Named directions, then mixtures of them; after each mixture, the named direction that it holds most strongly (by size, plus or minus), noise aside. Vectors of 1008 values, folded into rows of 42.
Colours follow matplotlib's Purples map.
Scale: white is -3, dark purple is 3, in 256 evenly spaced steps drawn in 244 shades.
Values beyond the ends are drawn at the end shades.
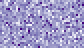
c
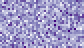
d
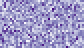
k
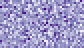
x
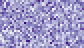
k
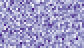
k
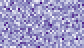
c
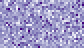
c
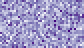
d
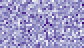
c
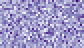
x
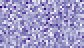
x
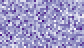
d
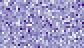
c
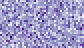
d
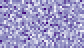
x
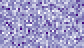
c
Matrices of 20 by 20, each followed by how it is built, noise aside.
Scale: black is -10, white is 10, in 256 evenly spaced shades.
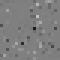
sparse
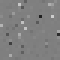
sparse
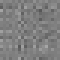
low rank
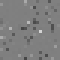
sparse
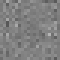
low rank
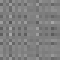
low rank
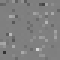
sparse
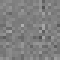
low rank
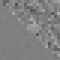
upper triangular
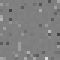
sparse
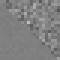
upper triangular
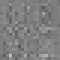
low rank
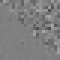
upper triangular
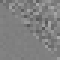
upper triangular
